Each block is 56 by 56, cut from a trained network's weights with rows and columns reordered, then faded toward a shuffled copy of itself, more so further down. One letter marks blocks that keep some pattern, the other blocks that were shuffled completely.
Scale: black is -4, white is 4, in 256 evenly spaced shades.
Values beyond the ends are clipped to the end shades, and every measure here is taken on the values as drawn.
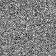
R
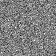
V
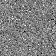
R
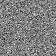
V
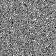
V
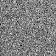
R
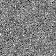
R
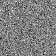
R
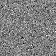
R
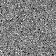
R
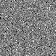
R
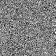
R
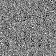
R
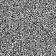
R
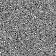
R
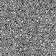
V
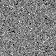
R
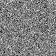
V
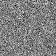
V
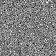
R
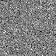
R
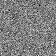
V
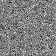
V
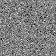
V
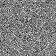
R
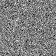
V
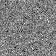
V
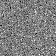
V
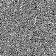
V
